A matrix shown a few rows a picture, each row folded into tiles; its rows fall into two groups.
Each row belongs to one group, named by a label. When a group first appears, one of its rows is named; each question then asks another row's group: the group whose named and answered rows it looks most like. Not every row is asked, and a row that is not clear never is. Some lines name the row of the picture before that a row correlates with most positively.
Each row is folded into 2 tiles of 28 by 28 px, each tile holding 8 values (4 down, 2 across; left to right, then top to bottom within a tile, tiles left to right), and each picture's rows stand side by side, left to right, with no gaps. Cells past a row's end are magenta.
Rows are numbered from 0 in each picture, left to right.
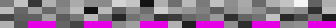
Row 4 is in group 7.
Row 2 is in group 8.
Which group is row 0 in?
7
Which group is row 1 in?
8
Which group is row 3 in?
7
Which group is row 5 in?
8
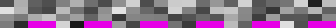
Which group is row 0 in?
7
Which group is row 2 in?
7
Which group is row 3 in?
8
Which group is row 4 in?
7
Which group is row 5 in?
7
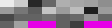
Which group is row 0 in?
8
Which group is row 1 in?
8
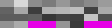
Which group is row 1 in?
8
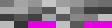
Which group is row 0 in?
7
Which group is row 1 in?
7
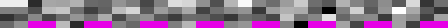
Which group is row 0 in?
8
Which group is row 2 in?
8
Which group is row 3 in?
8
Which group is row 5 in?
7
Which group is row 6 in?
8
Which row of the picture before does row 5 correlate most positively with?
1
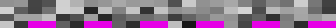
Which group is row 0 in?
7
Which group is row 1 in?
8
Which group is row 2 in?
8
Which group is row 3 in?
7
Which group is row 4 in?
8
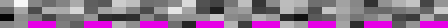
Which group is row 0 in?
8
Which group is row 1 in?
8
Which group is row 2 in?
8
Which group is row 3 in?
7
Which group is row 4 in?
7
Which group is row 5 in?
8
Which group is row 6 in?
7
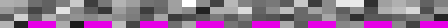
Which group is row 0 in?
7
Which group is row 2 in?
7
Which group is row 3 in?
8
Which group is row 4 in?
8
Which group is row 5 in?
7
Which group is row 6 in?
8
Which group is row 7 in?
8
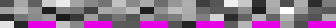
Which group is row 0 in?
7
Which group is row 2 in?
8
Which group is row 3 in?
7
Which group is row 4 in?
8
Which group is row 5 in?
7
